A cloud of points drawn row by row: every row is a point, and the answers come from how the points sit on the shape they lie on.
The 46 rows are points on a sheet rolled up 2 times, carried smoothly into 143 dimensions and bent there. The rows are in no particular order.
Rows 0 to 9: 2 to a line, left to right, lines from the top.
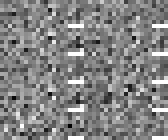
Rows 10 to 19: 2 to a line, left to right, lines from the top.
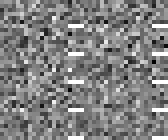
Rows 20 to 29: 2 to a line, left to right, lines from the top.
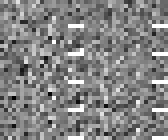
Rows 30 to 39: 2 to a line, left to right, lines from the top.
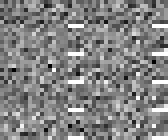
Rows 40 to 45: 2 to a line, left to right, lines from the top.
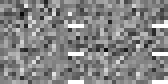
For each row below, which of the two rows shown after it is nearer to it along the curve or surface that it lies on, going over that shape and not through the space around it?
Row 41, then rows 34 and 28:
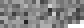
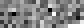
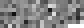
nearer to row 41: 28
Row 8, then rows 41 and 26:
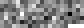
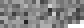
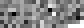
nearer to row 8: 26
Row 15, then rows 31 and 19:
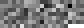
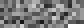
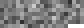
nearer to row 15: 31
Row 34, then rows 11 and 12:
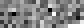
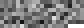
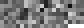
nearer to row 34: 12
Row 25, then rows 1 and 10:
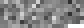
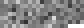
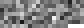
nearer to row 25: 10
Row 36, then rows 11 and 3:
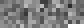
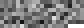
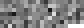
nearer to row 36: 3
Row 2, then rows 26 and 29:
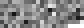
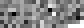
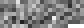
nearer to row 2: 26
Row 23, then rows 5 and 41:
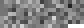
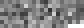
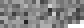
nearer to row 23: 5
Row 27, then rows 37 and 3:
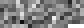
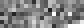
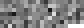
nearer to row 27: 3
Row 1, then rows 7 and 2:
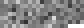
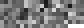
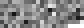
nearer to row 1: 7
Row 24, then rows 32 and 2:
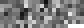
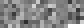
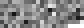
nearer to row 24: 2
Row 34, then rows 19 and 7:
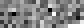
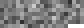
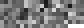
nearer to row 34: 7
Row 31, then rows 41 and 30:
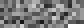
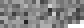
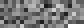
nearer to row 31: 30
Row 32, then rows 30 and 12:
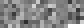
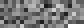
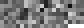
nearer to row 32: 30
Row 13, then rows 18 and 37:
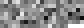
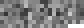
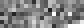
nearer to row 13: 37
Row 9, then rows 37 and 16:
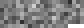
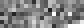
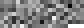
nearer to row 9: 16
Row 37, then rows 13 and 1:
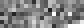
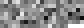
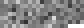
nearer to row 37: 13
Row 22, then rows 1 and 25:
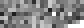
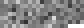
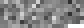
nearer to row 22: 25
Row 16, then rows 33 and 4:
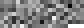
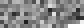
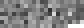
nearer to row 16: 4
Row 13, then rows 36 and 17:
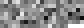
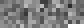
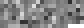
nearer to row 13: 17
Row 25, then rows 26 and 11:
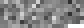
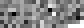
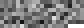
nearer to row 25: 11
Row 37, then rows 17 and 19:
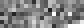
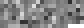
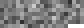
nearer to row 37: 17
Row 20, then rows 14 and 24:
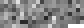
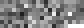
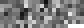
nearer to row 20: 24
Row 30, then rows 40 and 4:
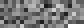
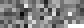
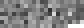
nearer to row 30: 40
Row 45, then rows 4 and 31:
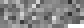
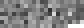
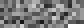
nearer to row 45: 31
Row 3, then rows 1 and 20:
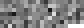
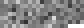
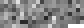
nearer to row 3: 20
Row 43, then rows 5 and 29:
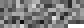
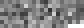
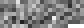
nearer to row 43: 29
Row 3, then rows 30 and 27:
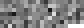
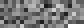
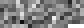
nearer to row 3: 27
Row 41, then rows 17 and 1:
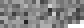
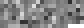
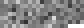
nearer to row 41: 17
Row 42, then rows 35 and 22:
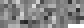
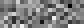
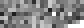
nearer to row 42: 35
